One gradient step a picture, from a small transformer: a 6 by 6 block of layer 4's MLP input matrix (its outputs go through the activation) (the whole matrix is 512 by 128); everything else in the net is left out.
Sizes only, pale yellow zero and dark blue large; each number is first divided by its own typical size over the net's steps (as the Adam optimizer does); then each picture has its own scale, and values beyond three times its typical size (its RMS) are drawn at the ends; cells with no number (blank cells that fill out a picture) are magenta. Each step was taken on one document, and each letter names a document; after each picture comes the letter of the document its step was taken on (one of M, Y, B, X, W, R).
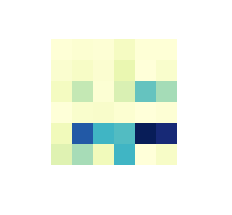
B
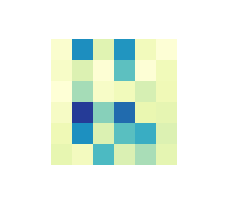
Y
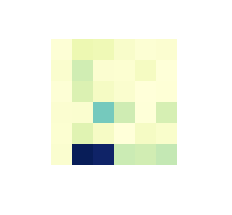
Y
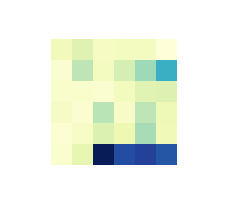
Y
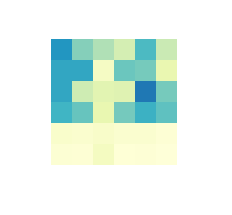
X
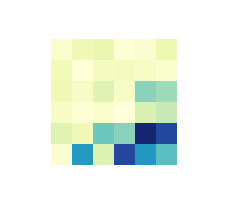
B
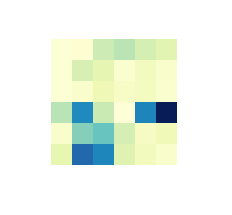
Y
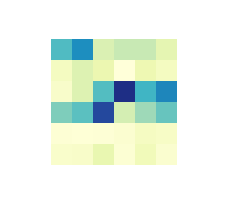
X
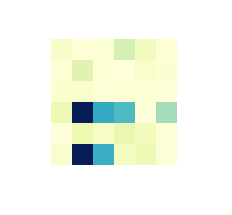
Y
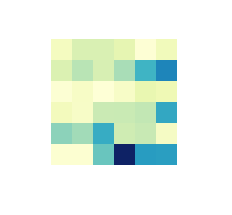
B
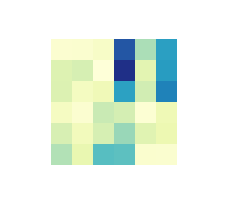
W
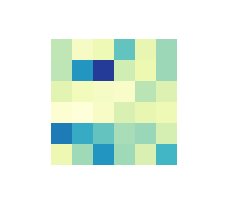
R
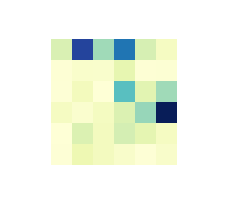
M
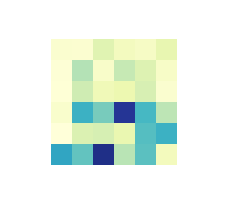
B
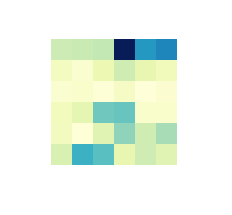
W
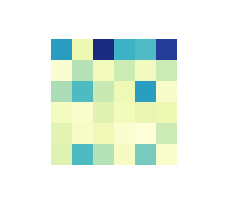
R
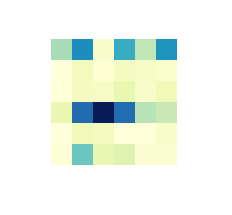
M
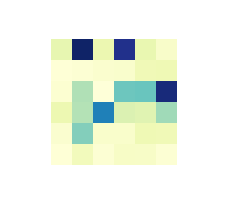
M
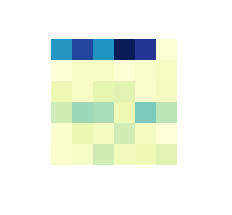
M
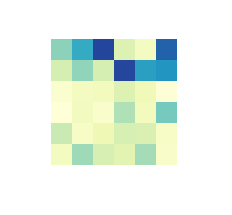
R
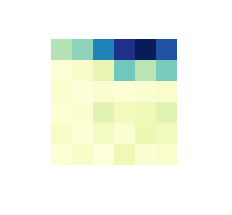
R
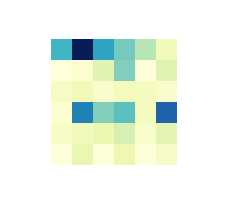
M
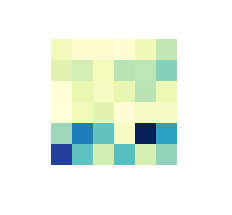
B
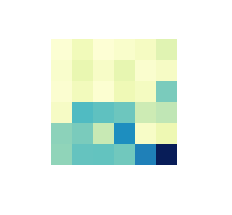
B
